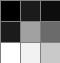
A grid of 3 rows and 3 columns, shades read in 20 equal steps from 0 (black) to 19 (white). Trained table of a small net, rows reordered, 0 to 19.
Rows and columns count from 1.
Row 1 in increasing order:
0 1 2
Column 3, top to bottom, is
1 8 15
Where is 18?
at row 3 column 2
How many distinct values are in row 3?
3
